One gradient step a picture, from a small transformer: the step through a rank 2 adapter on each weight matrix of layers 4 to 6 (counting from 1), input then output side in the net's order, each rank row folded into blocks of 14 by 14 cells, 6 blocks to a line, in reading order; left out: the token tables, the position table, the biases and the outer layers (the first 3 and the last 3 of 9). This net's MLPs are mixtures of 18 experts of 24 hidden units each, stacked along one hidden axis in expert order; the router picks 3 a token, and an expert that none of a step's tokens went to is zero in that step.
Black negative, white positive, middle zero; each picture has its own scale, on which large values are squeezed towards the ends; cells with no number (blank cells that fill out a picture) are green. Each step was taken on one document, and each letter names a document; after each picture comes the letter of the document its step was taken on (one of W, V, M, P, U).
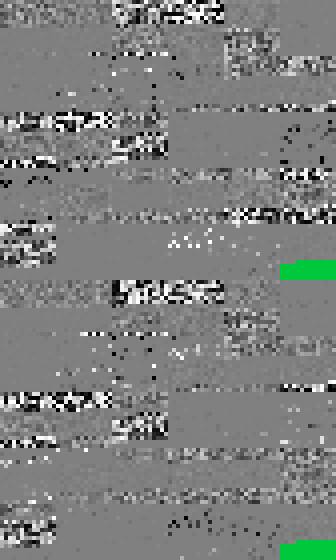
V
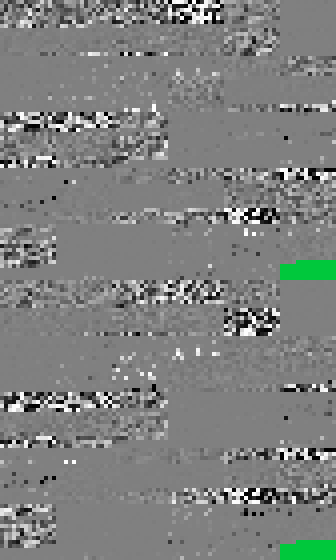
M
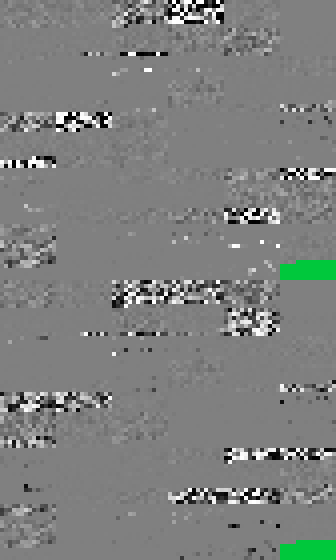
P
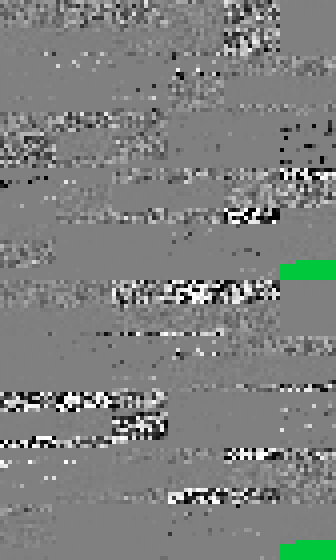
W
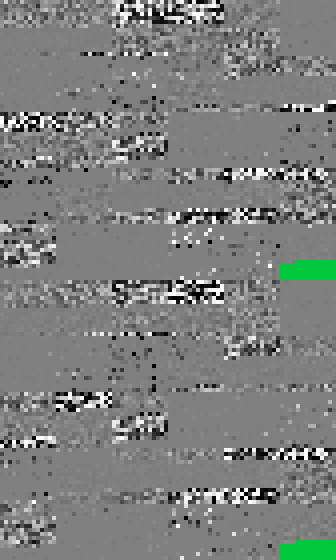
V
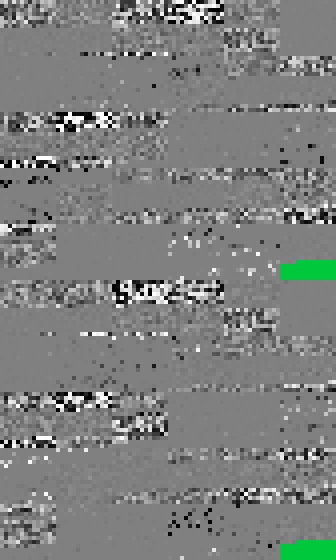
V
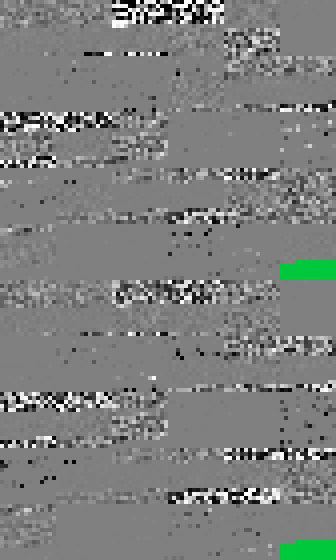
W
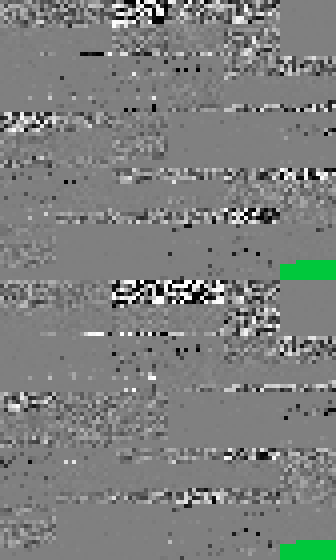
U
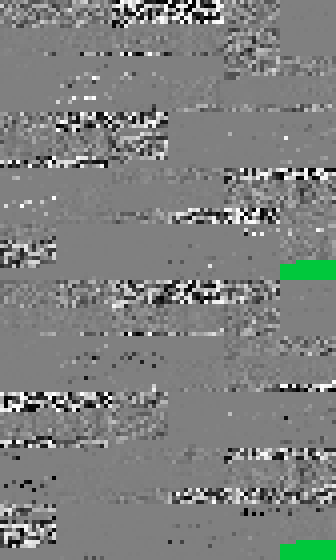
M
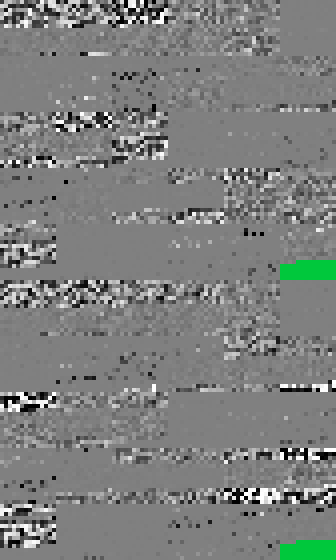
M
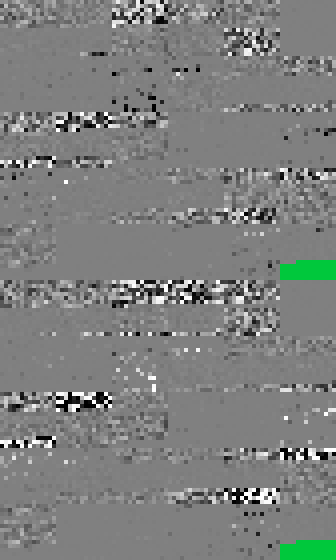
U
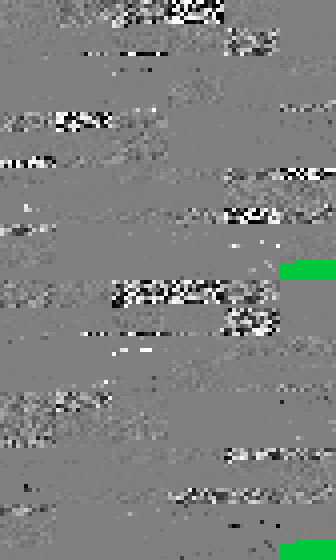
P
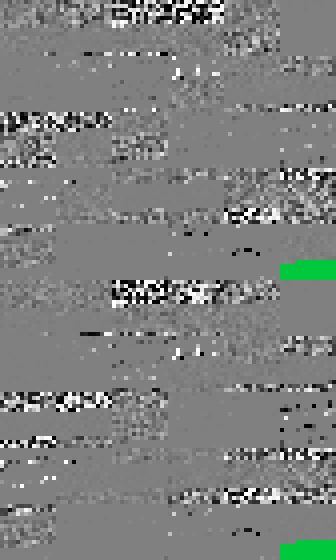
W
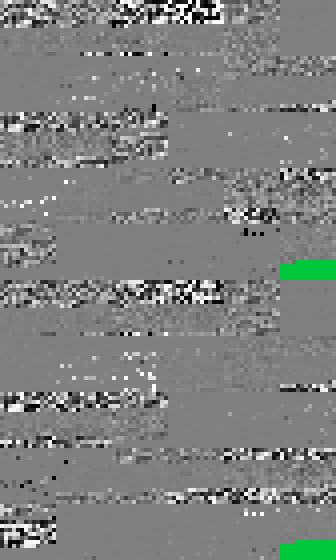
M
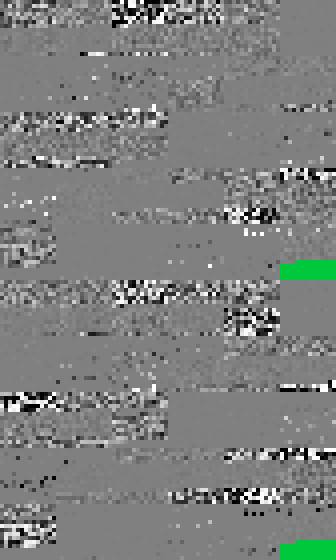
M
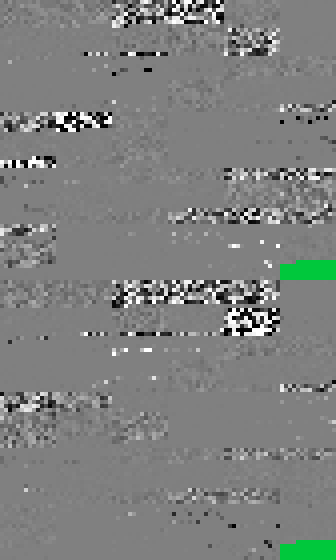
P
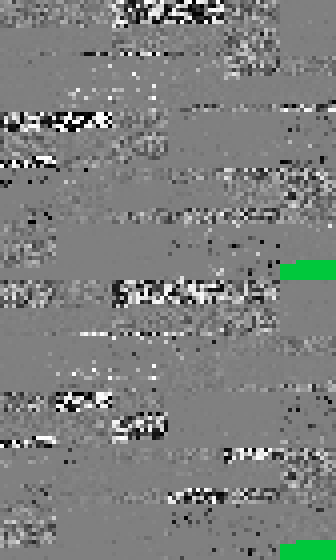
V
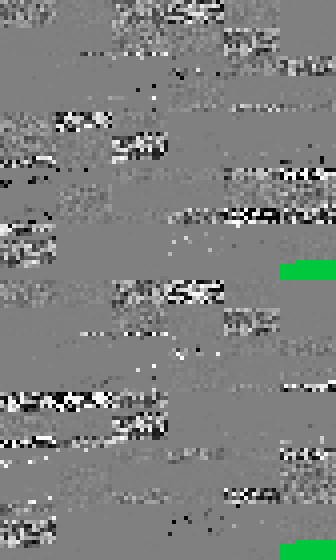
V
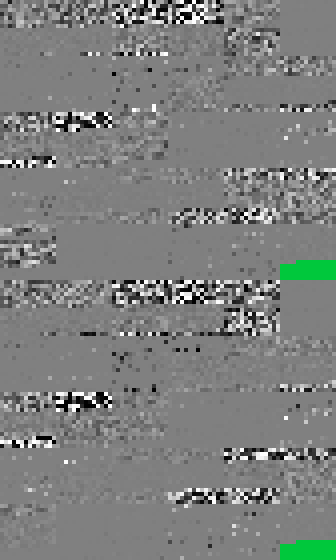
U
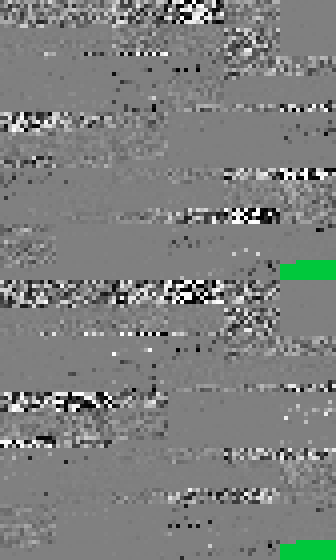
U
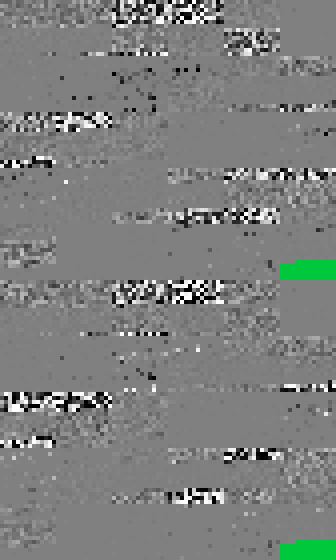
U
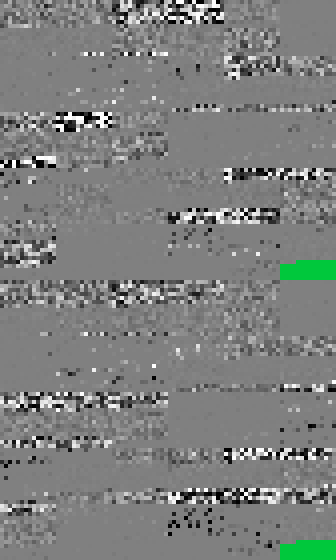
V
